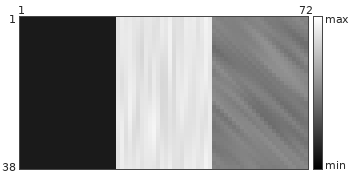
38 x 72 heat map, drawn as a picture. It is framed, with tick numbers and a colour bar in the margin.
It is made of 1 by 3 panels. Panel 1,1: very low, flat. Panel 1,2: very high, streaked downward, faint in contrast. Panel 1,3: middling, slanting down to the right, faint in contrast.
